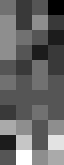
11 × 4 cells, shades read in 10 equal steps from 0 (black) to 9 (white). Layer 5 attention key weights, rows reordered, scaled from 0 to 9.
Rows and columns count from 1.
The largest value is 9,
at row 11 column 2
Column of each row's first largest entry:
1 1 1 1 3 1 1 3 1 4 2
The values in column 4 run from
0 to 8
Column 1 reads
4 5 5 5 3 4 3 2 6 1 3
